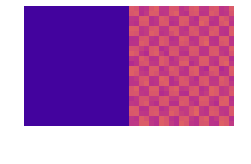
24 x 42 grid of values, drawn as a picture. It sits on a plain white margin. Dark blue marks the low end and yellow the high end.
It is made of 1 by 2 panels. Panel 1,1: very low, flat. Panel 1,2: middling, checkered.
